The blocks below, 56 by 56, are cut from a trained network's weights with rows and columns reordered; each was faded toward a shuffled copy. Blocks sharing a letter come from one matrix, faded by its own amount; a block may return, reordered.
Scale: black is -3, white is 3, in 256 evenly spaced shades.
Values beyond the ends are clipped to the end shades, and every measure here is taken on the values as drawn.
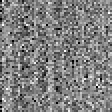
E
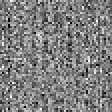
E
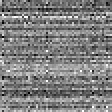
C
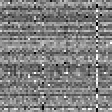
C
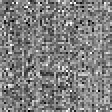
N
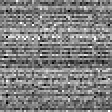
C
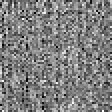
N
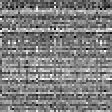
C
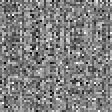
N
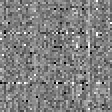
N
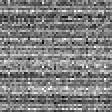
C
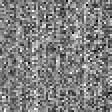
E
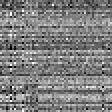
C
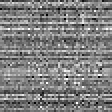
C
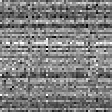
C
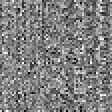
N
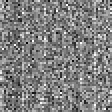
E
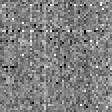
N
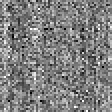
N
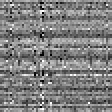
C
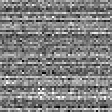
C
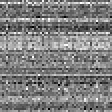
C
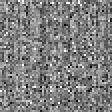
N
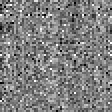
E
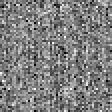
E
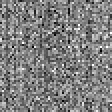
E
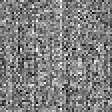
N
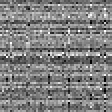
C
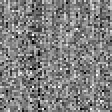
E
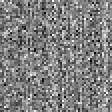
E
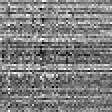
C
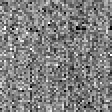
E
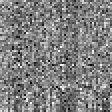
E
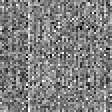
N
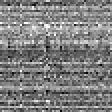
C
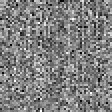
E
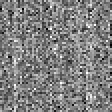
E
